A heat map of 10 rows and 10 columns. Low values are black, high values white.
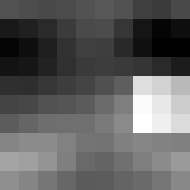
Odd patch: higher, in the middle right. Ninth with the lowest average: top right. Ninth with the highest average: middle right. Roughest part: middle right.
